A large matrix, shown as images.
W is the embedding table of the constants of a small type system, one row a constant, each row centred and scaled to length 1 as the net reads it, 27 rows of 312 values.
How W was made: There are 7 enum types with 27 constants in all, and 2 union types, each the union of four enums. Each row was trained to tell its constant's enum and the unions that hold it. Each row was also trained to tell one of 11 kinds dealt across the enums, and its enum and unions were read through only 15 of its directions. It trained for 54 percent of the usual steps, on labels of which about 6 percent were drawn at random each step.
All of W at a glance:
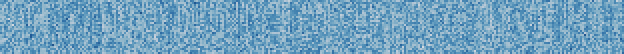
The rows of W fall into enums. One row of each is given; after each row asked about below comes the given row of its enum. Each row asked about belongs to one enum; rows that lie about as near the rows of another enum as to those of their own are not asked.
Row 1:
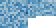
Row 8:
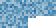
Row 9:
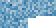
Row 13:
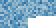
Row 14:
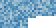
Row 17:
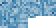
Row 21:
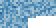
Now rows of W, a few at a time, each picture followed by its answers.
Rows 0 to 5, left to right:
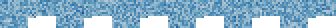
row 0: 13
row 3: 9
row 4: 17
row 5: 9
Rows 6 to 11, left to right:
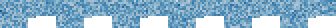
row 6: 9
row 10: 8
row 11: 13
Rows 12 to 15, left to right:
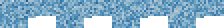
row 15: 8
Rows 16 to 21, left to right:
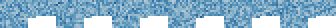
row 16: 1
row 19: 9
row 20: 8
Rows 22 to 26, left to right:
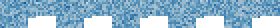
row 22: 17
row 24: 13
